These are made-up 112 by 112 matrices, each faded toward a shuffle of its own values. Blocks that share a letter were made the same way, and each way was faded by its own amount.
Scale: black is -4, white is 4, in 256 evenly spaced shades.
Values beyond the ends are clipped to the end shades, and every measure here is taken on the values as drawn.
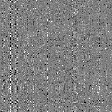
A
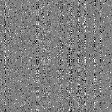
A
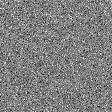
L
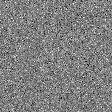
L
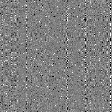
A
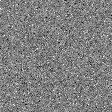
L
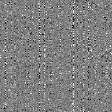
A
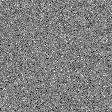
L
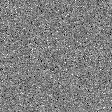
L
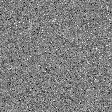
L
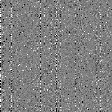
A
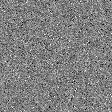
L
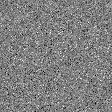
L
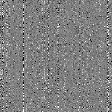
A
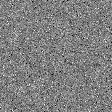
L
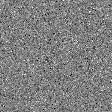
L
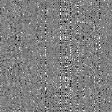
A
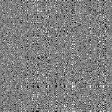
A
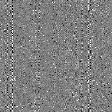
A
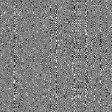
A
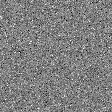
L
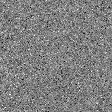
L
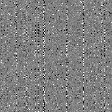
A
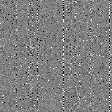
A
